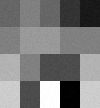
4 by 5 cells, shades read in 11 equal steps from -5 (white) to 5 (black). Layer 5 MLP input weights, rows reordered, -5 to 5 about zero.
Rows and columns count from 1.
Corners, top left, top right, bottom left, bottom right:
1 4 -3 -3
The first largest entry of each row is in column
5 1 3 4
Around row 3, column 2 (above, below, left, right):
-1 2 -2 2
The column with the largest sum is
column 4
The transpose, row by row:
1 0 -2 -3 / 0 -1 0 2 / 1 -1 2 -5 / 3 0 2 5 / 4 0 -2 -3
